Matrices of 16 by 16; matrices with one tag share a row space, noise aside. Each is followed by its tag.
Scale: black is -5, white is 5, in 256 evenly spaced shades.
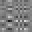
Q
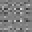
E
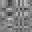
Q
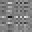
Q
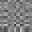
E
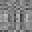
E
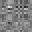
Q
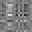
Q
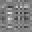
Q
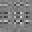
E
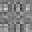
E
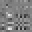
Q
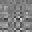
E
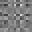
E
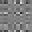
E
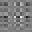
E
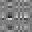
Q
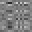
Q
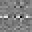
E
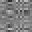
Q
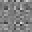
E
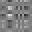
Q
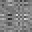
Q
